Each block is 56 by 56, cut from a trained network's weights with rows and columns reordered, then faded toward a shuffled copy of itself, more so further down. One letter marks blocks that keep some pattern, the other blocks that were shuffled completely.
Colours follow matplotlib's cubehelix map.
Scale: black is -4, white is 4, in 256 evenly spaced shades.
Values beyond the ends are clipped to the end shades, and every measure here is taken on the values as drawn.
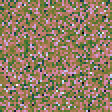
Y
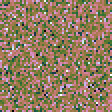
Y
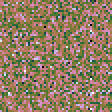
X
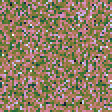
Y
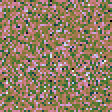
X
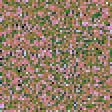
X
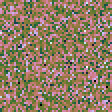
Y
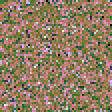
Y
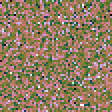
X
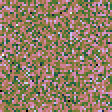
Y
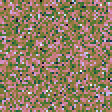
Y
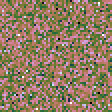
Y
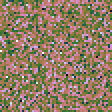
Y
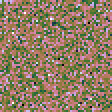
Y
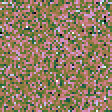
Y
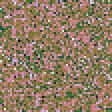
Y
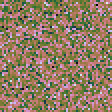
Y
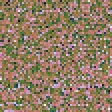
X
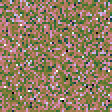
Y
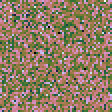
X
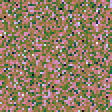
X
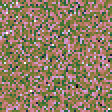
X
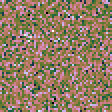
X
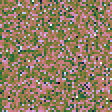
Y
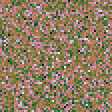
Y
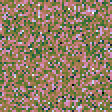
Y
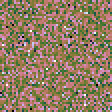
X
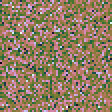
Y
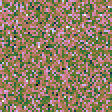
Y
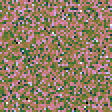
Y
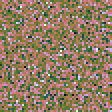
X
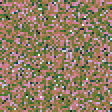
Y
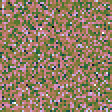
Y
